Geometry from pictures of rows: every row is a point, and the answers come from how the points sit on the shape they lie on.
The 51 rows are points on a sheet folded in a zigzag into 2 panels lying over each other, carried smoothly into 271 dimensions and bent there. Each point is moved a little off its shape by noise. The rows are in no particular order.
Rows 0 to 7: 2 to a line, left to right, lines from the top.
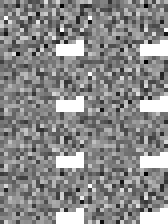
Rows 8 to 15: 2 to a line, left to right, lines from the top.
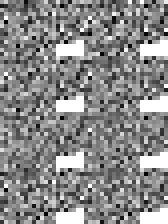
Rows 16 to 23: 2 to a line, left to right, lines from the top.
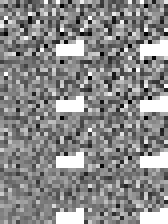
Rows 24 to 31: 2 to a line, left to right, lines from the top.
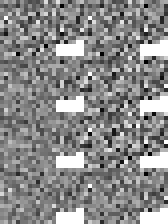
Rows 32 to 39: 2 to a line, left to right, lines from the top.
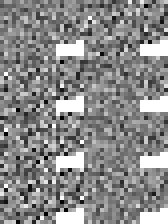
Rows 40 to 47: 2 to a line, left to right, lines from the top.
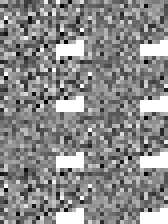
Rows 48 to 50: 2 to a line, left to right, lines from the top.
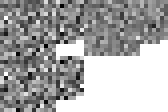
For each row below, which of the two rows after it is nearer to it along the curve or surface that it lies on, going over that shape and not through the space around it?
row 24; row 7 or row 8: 7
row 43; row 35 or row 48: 35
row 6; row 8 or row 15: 8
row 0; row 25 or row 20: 25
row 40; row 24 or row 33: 33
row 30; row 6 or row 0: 6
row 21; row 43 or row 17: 17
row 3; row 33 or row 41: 41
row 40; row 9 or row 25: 9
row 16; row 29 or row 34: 29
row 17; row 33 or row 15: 15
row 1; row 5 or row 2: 5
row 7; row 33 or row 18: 18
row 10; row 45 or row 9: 9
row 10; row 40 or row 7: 40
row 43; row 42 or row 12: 12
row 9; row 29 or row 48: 29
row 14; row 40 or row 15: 15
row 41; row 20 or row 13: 13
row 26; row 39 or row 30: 30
